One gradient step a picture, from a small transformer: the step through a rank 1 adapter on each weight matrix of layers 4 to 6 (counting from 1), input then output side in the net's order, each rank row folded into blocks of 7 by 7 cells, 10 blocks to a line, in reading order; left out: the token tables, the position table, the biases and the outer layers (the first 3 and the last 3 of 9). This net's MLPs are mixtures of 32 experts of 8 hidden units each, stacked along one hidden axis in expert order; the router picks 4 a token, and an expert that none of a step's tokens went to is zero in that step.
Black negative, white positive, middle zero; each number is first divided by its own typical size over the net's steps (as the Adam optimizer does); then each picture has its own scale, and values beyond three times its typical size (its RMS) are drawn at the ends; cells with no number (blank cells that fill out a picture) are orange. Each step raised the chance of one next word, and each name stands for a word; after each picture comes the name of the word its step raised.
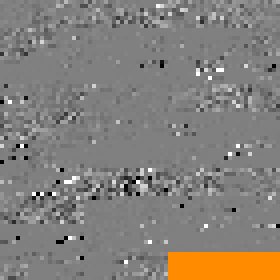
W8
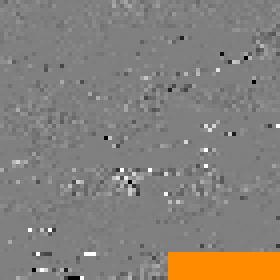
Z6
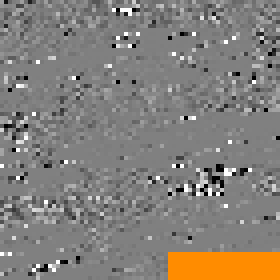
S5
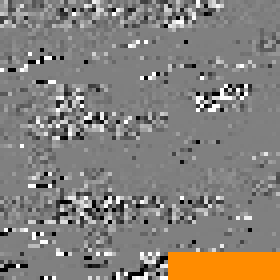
Z6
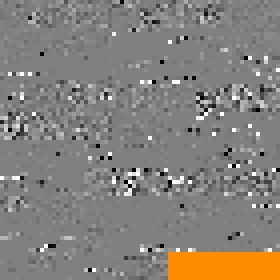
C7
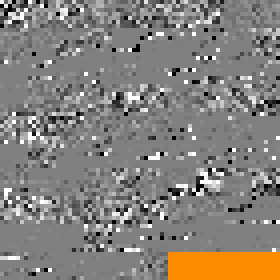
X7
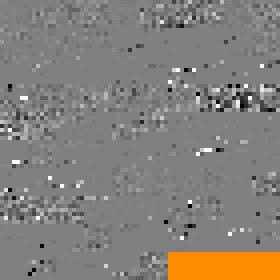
C7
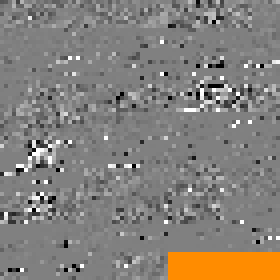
Z6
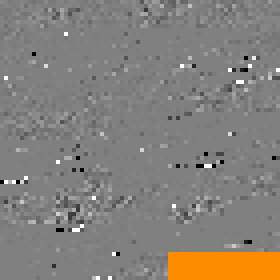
W8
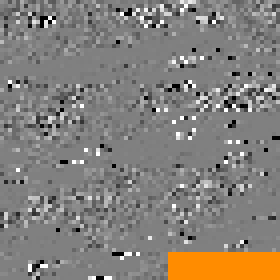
Z6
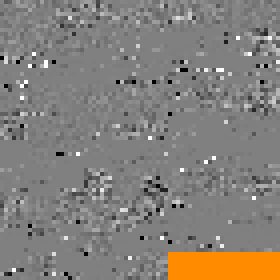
S5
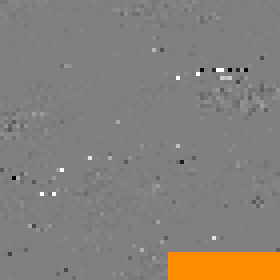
C7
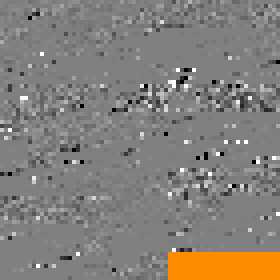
C7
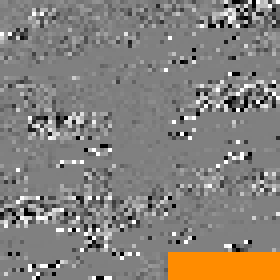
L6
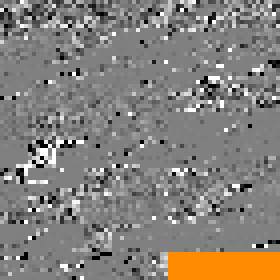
Z6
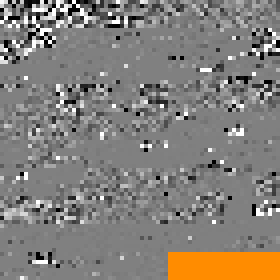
X7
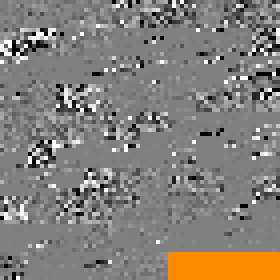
X7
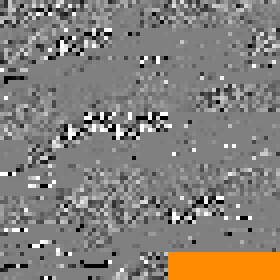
L6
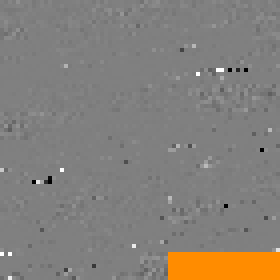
W8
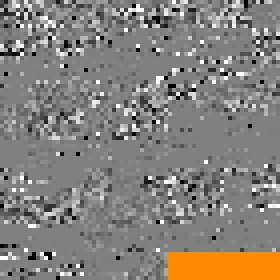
L6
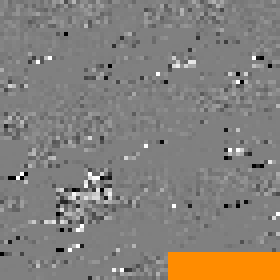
S5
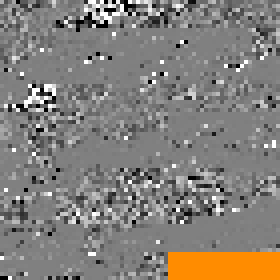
X7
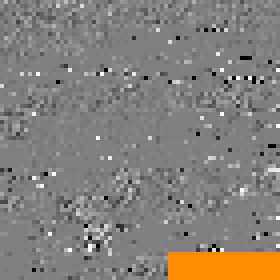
W8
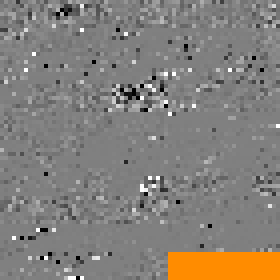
S5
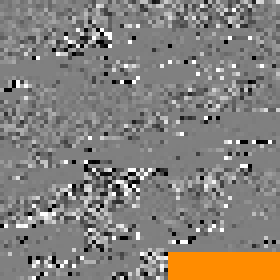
L6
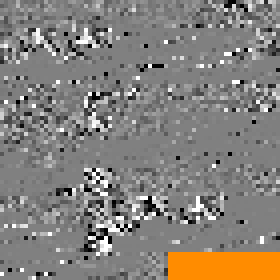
L6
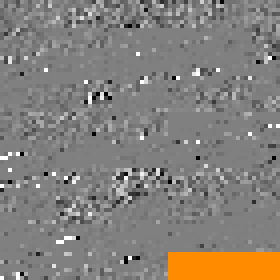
W8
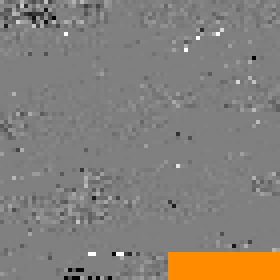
S5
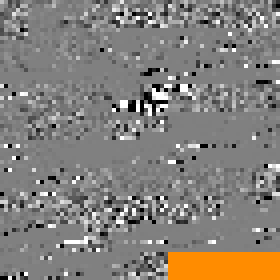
X7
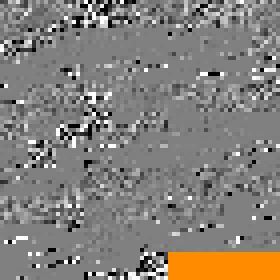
X7
